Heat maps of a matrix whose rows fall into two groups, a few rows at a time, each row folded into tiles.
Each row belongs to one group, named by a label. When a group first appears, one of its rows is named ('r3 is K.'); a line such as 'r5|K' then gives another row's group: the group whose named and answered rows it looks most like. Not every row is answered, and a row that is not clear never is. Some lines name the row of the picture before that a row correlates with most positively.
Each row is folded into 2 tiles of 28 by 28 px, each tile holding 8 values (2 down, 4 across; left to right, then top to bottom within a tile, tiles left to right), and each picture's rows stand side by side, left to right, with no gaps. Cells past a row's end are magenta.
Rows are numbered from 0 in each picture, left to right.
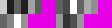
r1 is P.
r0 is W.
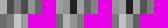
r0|W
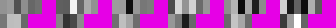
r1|P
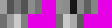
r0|W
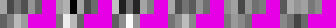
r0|W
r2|W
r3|W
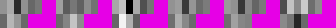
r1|W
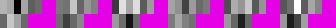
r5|P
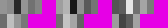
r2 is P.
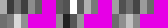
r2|W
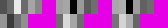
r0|P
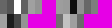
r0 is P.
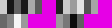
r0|W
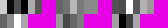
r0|W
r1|P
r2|P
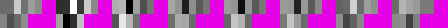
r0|P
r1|P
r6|P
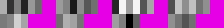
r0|W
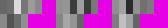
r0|P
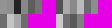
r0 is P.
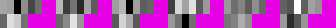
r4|W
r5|P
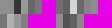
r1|P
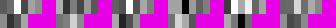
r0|P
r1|W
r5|P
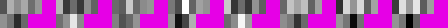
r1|W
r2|P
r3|P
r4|W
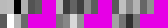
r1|W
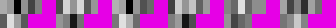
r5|W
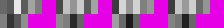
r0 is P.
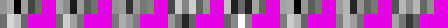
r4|W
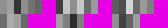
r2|P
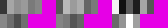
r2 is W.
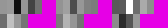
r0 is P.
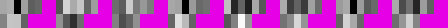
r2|P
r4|W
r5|W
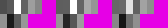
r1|P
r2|P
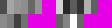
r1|W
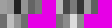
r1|W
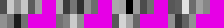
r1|W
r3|P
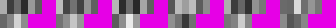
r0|W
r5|P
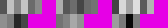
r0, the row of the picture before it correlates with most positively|3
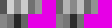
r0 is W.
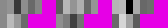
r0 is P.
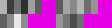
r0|W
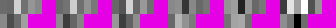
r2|P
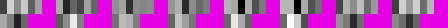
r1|W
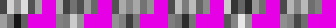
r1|W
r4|W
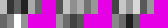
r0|W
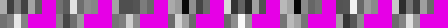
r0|W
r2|W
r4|W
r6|P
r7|W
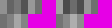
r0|W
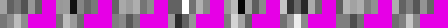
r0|W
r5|W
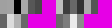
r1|W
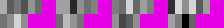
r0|W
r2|P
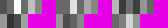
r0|P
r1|P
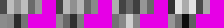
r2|W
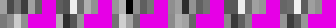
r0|W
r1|P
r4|P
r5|P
